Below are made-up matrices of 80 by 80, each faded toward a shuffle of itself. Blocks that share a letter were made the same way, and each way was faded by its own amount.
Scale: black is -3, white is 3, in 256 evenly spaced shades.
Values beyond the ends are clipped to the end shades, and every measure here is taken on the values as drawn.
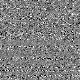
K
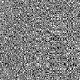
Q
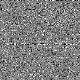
K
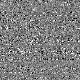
K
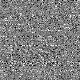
K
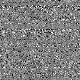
K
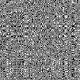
Q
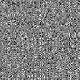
Q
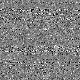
K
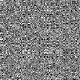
Q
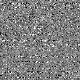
K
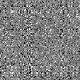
Q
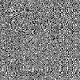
Q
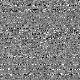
K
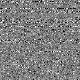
K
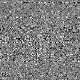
K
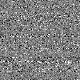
K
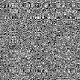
Q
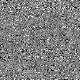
K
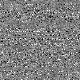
K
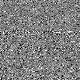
K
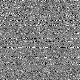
K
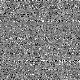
K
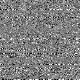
K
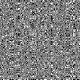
Q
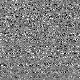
K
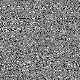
K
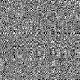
Q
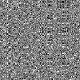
Q
